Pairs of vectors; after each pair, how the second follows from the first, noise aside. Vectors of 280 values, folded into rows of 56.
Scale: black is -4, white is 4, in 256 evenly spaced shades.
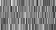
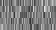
wrapped around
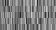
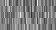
negated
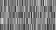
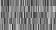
reversed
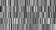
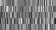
reversed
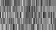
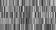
reversed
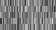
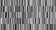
wrapped around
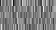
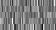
reversed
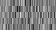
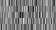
wrapped around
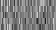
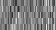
reversed
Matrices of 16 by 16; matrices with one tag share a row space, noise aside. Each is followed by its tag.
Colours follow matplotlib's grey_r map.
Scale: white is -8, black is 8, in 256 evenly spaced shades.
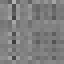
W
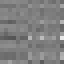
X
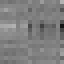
X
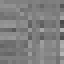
X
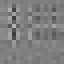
W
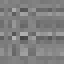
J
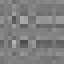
J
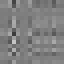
W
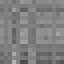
J
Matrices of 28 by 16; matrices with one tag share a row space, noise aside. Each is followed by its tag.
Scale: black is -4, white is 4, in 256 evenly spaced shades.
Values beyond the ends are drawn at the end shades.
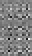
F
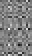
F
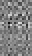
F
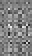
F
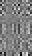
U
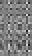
F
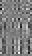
U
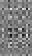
F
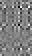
U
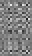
F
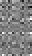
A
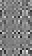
U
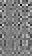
U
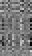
A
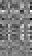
A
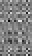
F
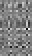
F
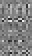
F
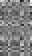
A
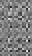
F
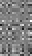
A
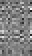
A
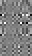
U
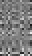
A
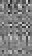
F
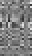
A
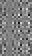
U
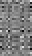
A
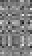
A
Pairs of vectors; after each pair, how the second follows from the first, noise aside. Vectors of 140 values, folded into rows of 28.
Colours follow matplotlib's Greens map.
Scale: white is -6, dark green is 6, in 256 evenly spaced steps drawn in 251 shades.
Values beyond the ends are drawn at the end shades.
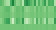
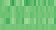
shrunk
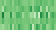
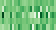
scaled up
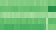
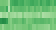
reversed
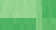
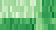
scaled up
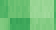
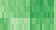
negated
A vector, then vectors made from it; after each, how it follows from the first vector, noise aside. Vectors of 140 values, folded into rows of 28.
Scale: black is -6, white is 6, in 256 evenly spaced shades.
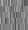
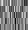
scaled up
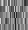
scaled up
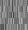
reversed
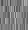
negated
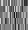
scaled up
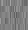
shrunk
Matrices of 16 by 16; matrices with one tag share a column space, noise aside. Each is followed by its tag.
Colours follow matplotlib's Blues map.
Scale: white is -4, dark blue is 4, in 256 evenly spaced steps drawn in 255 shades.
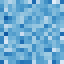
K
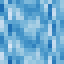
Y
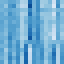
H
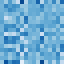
K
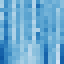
H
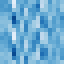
Y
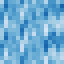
Y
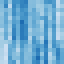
H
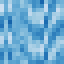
Y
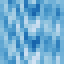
Y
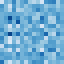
K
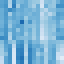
H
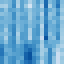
H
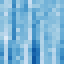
H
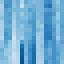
H
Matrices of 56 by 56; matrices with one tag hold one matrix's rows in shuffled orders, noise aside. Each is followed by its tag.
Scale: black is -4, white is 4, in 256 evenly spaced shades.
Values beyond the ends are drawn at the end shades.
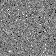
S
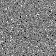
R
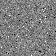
S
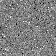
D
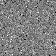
R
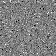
D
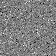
D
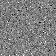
S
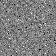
S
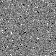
R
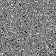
R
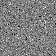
S
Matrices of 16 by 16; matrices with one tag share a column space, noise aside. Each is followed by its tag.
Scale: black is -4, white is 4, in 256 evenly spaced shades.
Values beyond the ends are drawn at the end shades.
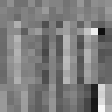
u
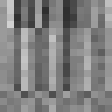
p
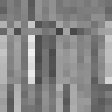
u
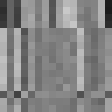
p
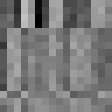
p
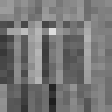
u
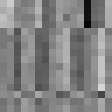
p
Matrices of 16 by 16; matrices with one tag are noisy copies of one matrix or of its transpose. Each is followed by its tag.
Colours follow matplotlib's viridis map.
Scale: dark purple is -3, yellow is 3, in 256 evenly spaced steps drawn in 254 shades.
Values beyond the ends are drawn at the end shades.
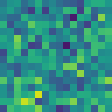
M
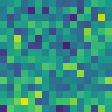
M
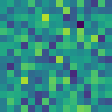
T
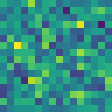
T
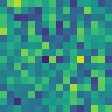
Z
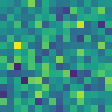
T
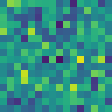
Z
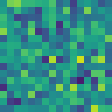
Z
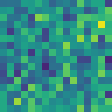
M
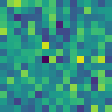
Z
